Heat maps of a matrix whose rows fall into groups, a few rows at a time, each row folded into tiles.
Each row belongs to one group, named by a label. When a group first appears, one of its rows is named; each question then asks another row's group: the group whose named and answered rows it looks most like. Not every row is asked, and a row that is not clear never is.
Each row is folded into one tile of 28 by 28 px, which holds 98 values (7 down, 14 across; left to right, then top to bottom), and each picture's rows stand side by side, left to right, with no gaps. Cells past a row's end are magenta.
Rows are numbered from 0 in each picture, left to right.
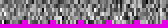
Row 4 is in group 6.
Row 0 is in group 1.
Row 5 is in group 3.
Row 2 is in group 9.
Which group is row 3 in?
1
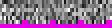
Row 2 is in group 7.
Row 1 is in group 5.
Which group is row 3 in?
9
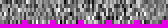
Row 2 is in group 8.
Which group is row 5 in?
1
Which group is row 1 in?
5
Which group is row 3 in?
6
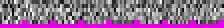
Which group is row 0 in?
3
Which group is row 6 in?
9
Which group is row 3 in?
5
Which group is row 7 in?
7
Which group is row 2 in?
1
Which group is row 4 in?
7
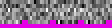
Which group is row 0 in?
8
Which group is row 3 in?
8
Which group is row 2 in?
7
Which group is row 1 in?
8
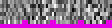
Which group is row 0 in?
5
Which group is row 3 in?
1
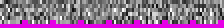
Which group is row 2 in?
6
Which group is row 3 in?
1
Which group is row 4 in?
1
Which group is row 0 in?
8
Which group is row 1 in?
9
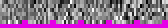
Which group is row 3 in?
7
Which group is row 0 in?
1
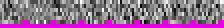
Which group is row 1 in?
7
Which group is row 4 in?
6
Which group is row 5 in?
5
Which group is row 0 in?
6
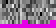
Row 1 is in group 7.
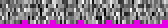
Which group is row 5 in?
5
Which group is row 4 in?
8
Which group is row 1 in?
3
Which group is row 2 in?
8
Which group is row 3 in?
6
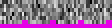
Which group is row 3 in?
3
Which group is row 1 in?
6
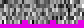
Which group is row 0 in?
9
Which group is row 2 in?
3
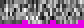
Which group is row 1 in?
6
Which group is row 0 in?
7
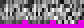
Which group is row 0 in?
7
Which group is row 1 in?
7
